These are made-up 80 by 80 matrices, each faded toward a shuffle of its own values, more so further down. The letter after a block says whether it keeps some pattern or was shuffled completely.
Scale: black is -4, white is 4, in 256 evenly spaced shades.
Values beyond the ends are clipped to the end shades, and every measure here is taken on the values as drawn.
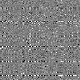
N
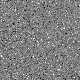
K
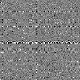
N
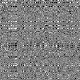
N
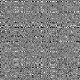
N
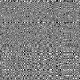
N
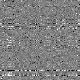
N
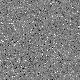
K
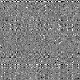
N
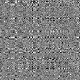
N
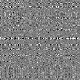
N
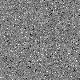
K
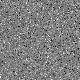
K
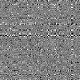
N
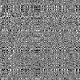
N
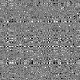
N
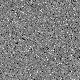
K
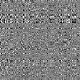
N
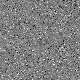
K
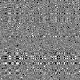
N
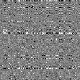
N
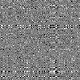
N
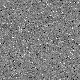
K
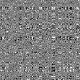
N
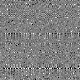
N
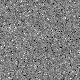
K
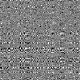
N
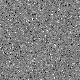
K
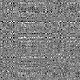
N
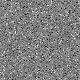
K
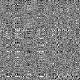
N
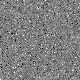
K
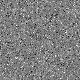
K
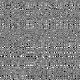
N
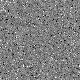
K
